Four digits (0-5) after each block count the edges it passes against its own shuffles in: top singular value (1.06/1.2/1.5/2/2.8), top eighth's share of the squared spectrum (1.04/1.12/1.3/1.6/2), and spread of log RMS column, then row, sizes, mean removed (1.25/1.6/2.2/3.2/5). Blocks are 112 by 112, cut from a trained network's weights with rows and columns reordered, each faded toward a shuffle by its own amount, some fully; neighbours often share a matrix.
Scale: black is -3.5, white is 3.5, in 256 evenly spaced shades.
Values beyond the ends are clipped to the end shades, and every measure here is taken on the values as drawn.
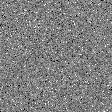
0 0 0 0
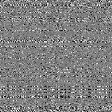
4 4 1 4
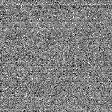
3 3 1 1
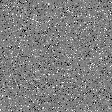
2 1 0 1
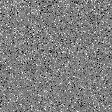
2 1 0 1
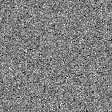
0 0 0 0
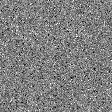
2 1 0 0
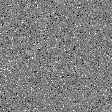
0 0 0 0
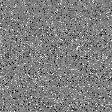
3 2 0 2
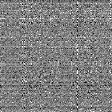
4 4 3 2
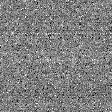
2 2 2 1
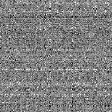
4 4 3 2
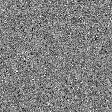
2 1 0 0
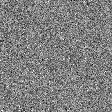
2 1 0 0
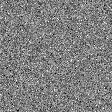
0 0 0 0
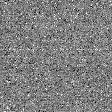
2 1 0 0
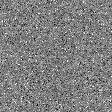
0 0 0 0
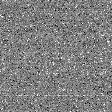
2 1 0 1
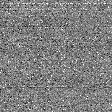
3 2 0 1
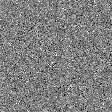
2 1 0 0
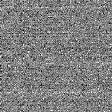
3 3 2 1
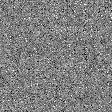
1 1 0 0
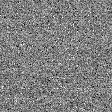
2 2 0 0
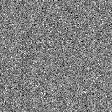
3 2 0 1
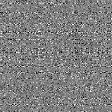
4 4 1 4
